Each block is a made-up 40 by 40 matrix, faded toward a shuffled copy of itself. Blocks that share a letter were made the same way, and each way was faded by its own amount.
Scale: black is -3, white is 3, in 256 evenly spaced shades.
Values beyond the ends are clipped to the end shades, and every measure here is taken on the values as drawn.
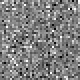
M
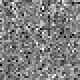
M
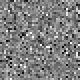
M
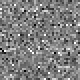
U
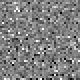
U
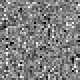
M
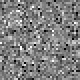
M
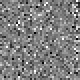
M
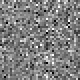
M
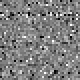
U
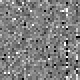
M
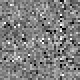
M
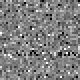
U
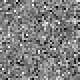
M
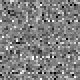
U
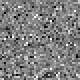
U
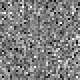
M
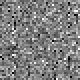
M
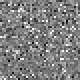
U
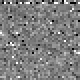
U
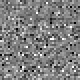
U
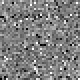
U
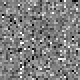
M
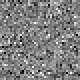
U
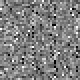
M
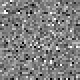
U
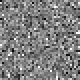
M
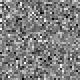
M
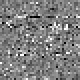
U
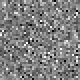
M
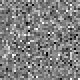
M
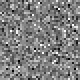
M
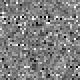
U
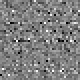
U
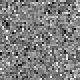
M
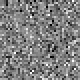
M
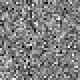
M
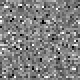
U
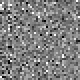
M
